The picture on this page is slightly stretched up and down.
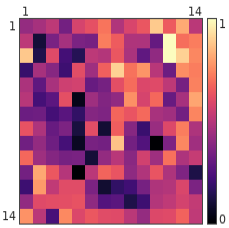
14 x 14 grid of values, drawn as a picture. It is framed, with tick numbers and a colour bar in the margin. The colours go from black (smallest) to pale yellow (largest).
Mirror symmetry: none. Stripes: none. Ninth with the highest average: top right.
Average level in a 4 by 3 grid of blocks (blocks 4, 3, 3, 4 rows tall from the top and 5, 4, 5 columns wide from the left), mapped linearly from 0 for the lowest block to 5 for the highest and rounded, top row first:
1 4 5
0 2 3
0 1 2
3 1 2
